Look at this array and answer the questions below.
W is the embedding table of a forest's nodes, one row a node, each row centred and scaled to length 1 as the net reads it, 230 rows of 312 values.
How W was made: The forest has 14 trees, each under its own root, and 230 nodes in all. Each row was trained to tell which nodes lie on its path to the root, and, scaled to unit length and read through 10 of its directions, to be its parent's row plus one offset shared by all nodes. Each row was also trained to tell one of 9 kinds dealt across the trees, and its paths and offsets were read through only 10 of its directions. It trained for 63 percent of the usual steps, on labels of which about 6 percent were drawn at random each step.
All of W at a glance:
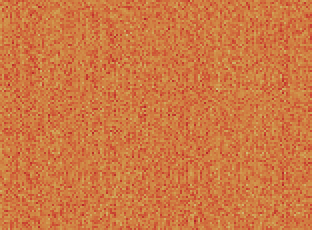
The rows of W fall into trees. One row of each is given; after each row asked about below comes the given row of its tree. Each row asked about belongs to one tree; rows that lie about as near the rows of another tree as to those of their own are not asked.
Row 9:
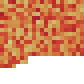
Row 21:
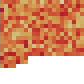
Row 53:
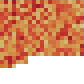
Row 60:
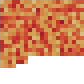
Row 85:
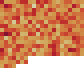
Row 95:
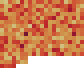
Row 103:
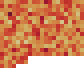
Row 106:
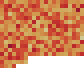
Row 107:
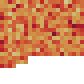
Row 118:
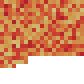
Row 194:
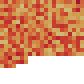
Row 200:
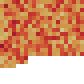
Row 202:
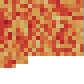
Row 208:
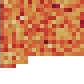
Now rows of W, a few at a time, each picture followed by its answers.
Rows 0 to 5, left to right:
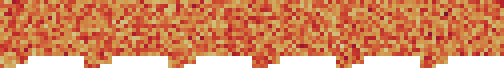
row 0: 103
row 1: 60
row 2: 53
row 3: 106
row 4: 53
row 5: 194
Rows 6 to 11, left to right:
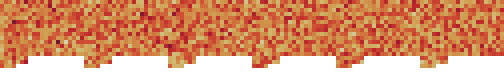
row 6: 200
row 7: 118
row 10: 194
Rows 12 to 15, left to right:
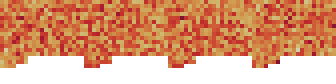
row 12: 60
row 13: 95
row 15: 95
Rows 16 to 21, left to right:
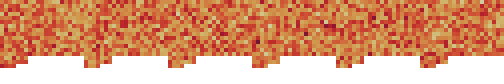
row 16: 95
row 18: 107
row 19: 107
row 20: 107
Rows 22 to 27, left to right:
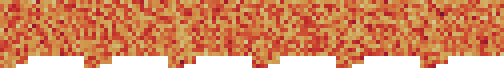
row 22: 95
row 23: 194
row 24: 107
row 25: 60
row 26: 107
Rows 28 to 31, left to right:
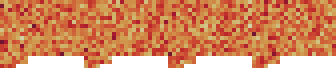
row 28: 95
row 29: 21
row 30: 9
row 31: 53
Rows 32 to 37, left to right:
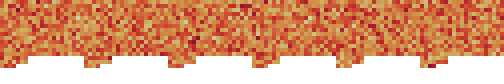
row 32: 85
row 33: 107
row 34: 60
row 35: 194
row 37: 208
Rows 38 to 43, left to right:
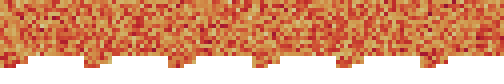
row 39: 60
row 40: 194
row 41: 53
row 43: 53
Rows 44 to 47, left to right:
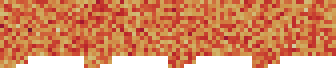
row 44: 118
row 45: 95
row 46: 194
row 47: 53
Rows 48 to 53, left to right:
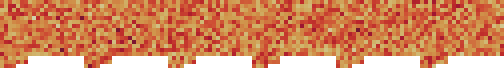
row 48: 85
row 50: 208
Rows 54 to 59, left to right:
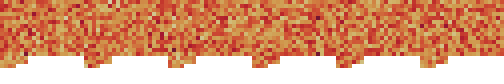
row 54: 208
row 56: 208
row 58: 194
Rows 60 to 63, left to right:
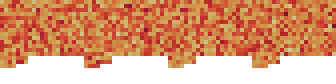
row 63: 95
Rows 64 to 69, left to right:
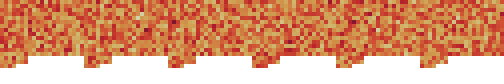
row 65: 194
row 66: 202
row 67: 194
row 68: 103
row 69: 118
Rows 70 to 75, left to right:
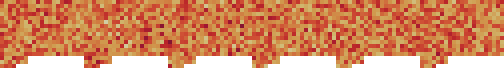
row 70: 85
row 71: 106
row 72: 95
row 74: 118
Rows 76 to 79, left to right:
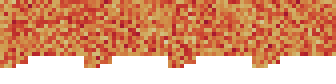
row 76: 200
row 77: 208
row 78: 85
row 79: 118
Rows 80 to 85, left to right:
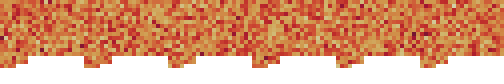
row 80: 95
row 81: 107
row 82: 21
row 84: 21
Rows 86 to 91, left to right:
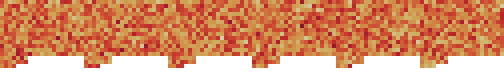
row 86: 85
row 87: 60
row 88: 106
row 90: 208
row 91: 103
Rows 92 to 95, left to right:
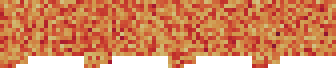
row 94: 194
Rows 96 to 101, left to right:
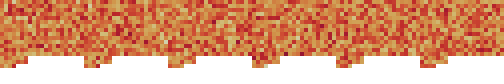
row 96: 103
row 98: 200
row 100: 194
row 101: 60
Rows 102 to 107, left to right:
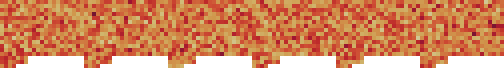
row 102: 106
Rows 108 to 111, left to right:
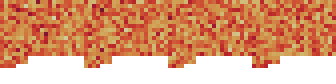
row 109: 85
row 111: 95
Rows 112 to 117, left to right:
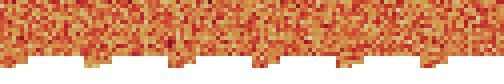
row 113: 103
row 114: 107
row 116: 103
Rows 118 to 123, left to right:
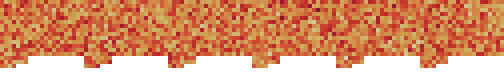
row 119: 107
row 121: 200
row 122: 103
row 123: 85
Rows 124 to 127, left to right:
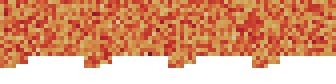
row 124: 200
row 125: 53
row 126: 118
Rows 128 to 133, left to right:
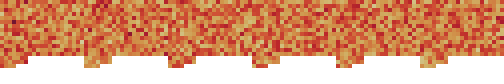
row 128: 200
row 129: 85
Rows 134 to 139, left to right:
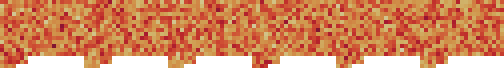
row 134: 53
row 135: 85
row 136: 208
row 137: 106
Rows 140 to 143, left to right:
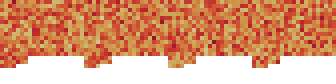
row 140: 106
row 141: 53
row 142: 208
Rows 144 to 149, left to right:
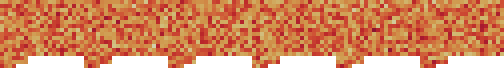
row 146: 194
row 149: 60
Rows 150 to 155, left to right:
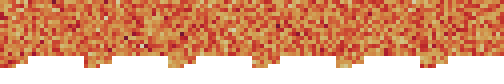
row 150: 9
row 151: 208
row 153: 107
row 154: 103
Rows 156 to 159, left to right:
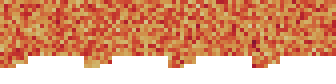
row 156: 53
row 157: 103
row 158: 194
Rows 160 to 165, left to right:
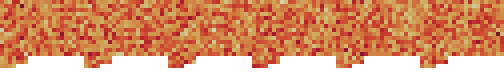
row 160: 53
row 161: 194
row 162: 106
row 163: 95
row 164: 208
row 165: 9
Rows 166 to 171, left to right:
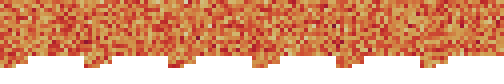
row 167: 118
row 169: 95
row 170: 107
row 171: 103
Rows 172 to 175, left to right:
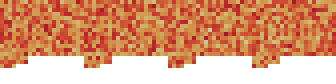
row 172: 202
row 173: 208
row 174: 107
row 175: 118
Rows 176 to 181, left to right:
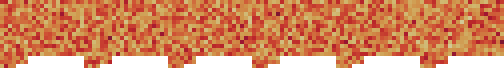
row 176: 53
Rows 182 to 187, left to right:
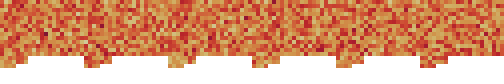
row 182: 85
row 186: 95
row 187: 107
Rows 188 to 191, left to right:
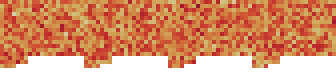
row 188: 53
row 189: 53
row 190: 95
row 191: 208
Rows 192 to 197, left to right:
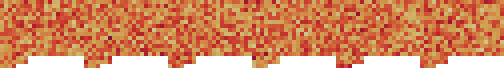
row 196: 95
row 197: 200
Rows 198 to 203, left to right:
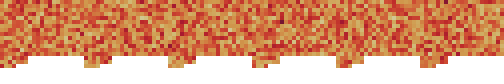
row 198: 103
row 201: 103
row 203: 200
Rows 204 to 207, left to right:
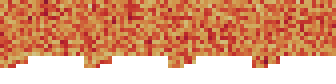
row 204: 208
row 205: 208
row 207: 107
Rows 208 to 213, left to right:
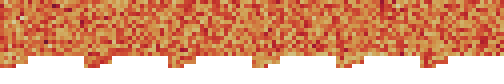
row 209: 194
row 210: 103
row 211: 208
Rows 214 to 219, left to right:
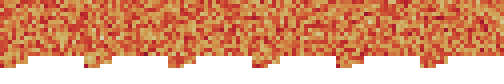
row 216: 9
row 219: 106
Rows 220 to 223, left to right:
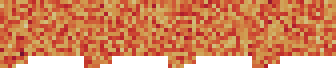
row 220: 9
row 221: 107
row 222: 103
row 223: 118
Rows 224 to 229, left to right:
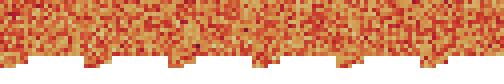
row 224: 103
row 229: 118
